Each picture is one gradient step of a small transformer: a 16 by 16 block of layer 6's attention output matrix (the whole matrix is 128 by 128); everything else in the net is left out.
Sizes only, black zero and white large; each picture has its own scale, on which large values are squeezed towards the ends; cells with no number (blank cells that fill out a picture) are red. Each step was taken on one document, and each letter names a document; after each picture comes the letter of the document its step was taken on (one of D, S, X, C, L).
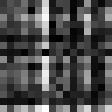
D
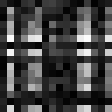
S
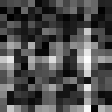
S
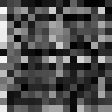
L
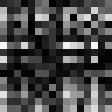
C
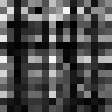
L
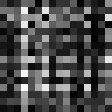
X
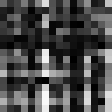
D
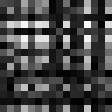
S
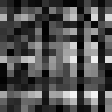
C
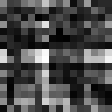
D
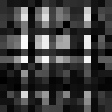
X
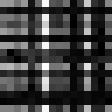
D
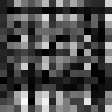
X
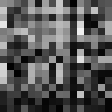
L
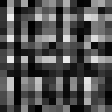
C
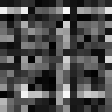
L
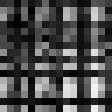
C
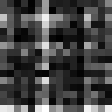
D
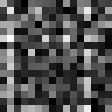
S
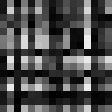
S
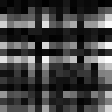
C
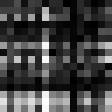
D
